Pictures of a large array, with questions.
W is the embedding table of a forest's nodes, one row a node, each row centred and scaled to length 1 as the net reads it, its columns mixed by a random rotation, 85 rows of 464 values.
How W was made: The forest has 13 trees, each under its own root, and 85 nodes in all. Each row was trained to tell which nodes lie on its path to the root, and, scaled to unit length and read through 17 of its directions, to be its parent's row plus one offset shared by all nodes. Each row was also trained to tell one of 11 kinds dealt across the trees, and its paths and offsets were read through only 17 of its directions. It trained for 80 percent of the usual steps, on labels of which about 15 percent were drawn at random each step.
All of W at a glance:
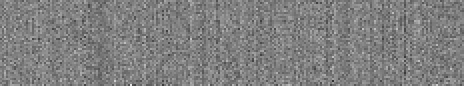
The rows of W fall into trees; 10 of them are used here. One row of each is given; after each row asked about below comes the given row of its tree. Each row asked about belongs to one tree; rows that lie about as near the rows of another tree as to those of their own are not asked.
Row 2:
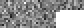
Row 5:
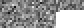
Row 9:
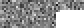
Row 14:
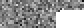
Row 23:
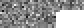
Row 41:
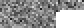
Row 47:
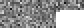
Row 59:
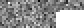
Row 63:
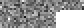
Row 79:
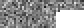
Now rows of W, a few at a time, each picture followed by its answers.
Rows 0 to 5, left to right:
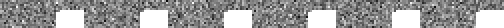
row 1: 47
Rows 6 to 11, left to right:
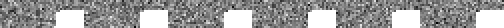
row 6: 14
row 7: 47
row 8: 63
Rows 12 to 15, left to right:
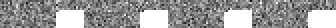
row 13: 79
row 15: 2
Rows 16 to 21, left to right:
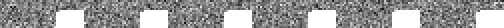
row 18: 2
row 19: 2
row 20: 59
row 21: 14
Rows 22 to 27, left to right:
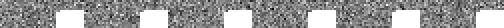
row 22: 14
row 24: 14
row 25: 2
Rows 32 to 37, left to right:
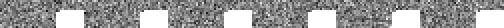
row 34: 63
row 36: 14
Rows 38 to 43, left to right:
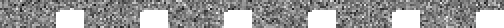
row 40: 14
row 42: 5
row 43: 47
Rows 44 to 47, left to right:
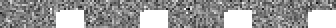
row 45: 2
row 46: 2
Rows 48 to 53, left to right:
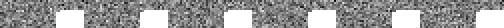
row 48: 14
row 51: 47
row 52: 2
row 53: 47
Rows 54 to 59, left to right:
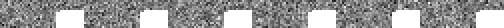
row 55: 5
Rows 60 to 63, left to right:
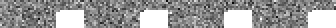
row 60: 14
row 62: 47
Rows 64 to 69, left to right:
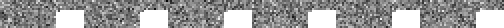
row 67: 47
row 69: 47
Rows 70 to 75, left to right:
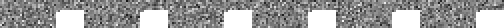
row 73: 79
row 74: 2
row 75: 14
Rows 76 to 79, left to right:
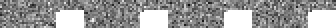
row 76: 63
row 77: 14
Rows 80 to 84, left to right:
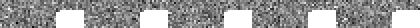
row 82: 47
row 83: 2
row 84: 2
